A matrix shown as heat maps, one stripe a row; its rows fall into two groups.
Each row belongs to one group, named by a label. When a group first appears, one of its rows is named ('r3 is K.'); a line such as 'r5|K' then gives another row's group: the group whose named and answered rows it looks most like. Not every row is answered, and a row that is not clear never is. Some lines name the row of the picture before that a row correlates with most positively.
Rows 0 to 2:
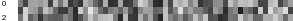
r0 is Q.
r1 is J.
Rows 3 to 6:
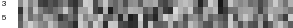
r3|Q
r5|J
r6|J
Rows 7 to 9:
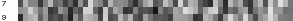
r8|Q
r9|Q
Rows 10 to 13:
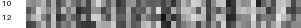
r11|Q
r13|Q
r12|Q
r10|Q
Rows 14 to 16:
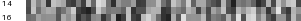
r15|Q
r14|J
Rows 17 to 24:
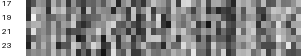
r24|Q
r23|Q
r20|Q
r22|Q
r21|J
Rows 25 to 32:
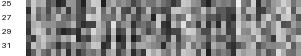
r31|Q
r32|Q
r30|Q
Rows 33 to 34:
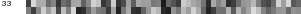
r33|Q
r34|Q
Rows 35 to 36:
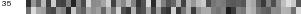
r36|J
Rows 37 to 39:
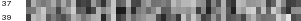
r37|Q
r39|Q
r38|Q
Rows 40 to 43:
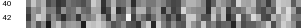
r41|Q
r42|Q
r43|J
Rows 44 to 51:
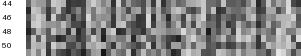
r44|J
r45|J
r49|Q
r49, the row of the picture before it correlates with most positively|40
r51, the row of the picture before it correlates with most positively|40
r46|J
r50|J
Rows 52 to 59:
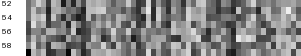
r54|J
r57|Q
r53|J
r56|Q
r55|J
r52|J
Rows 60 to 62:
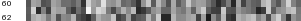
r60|J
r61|J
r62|Q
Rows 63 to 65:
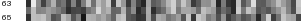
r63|J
